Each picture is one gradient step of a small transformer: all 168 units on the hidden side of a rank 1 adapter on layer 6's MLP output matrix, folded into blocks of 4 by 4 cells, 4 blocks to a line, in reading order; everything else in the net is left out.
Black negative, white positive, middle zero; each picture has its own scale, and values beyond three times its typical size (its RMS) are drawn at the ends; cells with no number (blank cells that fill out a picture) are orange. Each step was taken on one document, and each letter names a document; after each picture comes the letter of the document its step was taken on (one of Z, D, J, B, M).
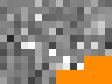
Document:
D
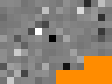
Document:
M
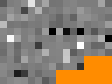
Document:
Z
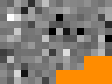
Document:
Z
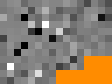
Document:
M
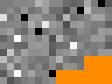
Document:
M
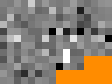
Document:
Z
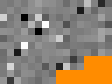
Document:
M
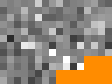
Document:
D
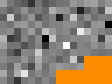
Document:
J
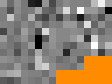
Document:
J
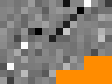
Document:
M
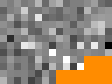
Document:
D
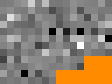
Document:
Z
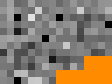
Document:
J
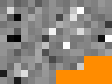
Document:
J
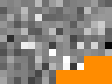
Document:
D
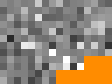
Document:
D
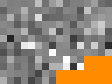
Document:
D
